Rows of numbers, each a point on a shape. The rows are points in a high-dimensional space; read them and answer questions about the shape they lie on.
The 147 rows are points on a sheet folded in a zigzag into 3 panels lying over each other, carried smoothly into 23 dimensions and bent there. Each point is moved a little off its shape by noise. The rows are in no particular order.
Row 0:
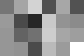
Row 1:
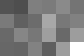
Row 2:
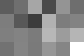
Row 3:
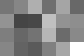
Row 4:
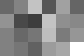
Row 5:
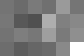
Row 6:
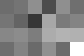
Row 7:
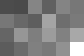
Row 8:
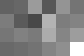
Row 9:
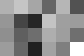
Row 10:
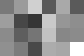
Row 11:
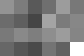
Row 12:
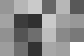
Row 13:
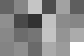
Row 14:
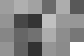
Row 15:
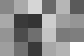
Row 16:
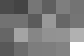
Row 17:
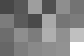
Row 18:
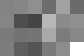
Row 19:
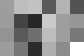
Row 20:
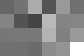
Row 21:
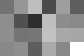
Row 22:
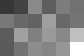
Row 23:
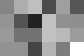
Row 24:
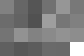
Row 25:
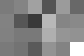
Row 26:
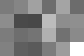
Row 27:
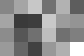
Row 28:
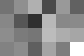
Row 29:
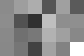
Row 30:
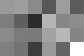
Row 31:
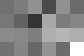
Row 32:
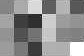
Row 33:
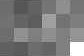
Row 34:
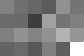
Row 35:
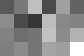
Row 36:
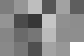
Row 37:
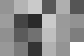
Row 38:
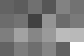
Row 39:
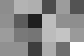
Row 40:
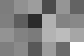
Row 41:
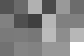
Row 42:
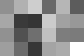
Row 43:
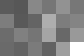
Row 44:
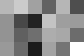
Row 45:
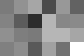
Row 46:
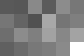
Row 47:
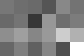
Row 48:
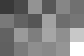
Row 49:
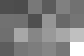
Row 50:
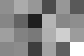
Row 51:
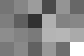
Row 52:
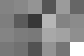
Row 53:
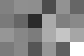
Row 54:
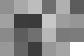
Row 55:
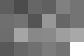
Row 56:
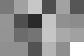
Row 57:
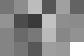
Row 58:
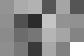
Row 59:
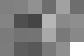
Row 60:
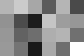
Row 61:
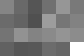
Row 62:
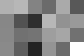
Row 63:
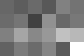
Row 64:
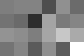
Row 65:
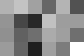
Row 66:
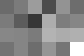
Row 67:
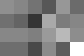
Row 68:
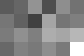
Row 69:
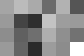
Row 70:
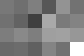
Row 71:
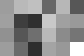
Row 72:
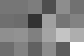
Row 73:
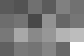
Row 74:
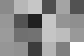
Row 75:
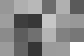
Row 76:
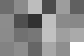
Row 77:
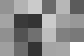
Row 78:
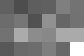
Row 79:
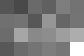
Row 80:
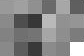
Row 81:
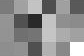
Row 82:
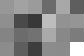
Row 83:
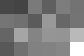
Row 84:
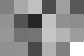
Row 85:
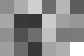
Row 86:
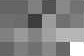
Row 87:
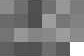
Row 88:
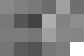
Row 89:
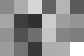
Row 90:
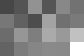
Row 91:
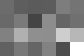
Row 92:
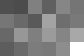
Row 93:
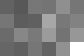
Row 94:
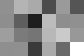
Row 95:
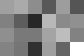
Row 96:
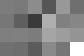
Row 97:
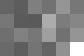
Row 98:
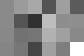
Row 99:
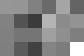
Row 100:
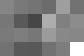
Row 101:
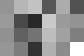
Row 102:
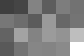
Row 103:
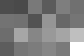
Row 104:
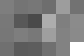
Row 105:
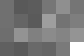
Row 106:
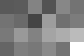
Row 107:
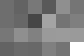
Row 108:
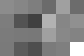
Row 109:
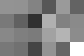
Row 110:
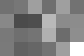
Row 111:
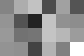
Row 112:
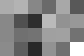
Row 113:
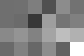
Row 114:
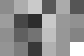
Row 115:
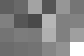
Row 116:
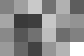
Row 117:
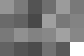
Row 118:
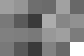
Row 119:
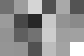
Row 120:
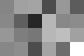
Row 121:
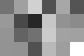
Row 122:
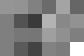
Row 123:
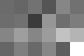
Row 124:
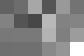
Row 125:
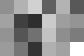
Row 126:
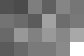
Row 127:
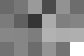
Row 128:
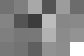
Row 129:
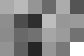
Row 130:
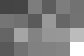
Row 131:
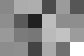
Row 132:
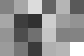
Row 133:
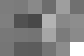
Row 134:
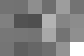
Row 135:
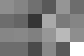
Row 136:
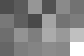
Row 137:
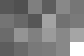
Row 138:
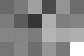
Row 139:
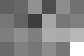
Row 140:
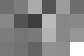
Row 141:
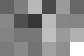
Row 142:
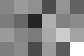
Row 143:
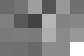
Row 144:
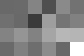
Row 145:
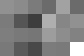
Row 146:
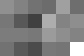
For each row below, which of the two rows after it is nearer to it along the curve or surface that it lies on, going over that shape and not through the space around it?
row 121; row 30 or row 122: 30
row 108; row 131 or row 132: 132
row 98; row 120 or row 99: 99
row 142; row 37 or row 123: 123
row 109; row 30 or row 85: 30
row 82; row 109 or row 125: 125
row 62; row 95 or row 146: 146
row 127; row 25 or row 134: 25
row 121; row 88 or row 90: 90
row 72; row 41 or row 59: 41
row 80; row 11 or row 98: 11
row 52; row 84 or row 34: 34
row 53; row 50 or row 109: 50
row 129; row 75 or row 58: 75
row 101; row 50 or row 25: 25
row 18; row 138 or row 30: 30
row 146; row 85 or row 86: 85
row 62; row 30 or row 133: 133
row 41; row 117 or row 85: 85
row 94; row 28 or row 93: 28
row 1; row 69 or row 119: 69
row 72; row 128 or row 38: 38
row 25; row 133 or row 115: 115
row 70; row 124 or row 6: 124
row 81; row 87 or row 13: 13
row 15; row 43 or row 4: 4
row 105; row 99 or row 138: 99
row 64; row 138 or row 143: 138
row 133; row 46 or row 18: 18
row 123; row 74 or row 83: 83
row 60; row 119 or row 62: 62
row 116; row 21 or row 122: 122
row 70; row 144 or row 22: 22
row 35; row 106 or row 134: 106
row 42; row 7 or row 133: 133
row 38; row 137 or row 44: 137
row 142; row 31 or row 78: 31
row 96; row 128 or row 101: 128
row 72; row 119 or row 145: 119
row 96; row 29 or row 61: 29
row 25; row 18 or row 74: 18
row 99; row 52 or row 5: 5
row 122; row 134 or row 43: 134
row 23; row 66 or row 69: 66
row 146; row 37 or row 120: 37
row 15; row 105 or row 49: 105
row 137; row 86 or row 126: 126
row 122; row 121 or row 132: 132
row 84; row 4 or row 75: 4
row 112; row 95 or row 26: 26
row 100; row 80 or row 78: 80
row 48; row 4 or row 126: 126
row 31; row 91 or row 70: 91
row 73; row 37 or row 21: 21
